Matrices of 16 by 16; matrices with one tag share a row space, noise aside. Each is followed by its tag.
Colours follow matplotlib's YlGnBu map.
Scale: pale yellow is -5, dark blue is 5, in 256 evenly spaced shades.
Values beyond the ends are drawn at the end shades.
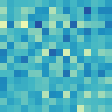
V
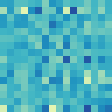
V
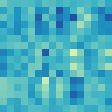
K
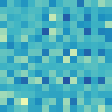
V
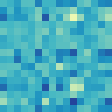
K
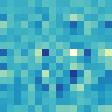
K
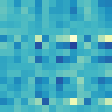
K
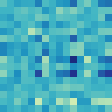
K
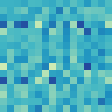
V
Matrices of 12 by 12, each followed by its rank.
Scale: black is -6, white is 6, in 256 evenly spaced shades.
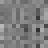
two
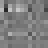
two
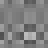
one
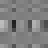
one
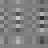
one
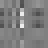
one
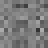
two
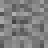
two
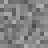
full rank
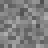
full rank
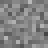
full rank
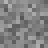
full rank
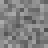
full rank
